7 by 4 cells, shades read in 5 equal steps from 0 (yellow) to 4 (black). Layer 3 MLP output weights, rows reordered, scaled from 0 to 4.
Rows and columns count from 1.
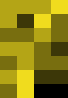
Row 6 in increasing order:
0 1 3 3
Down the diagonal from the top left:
1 3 1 3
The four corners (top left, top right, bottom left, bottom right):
1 0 2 4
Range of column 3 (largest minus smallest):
4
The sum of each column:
10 8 13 16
